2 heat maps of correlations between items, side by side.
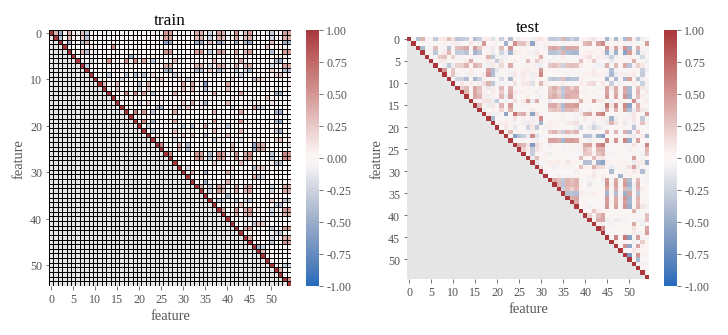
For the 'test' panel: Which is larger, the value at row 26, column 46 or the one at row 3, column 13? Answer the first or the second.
the first
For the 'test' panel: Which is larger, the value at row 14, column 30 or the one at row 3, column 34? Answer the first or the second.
the first
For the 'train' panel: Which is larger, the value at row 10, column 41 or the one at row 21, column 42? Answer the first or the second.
the first
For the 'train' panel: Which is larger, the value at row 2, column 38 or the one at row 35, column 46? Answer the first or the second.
the second
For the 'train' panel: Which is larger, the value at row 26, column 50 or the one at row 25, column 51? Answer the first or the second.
the second
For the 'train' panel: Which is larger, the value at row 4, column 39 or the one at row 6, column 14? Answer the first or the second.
the first
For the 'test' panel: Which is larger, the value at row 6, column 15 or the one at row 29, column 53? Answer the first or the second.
the first
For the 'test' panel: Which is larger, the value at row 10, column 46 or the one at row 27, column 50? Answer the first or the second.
the second
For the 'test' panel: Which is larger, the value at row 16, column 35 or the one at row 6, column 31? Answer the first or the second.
the second
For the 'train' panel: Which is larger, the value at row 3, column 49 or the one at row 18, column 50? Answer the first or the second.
the first
